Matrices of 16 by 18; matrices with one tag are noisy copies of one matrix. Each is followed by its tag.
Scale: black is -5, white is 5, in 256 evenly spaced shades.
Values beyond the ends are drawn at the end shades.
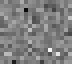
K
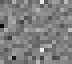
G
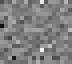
G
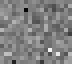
K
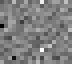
G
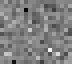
K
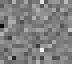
G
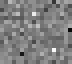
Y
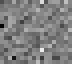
G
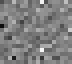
G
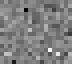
K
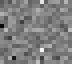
G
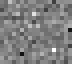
Y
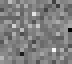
Y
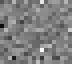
G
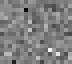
K
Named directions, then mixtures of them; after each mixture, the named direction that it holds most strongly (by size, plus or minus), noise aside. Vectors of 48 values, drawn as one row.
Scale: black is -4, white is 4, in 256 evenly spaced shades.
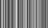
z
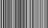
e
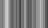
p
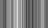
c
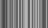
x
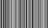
e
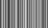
z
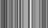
x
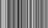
x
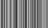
z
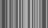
x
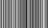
e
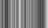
p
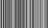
e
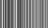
z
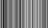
x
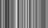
z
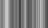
p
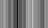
c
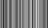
x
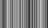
c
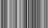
z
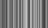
x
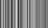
z
